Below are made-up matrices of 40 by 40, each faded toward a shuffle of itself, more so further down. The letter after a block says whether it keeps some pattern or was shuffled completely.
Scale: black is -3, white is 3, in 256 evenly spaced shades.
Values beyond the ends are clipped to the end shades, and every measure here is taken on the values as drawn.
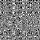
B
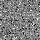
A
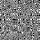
B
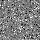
A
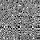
B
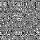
B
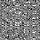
B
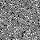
A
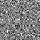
B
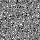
A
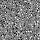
A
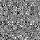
B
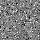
A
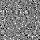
B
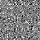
B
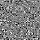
B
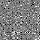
B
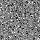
A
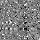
B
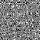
B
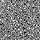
B
